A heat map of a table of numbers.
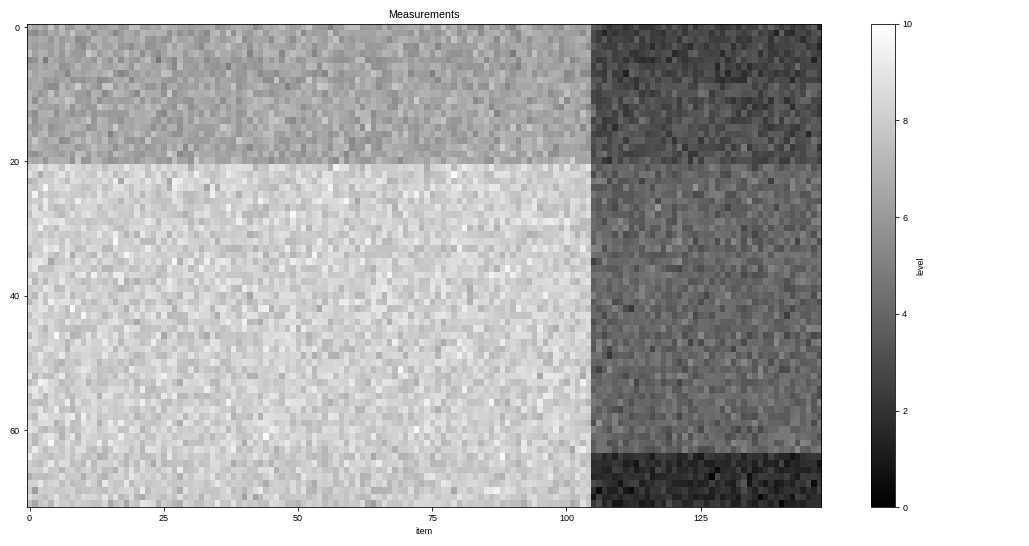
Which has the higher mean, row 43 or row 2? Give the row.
43
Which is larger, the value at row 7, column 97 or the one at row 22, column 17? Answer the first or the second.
the second
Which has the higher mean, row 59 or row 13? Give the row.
59
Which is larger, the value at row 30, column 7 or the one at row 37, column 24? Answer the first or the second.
the first
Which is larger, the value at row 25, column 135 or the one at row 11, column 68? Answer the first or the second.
the second
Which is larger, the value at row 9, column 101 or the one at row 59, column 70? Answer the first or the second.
the second
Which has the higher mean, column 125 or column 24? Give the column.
24
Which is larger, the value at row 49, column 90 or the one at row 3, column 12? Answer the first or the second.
the first
